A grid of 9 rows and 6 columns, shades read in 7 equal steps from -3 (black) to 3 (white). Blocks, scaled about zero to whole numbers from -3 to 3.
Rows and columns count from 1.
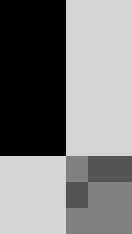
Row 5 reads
-3 -3 -3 2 2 2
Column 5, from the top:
2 2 2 2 2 2 -1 0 0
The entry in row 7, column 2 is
2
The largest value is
2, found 27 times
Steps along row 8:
same same down up same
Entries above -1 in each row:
3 3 3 3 3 3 4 5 6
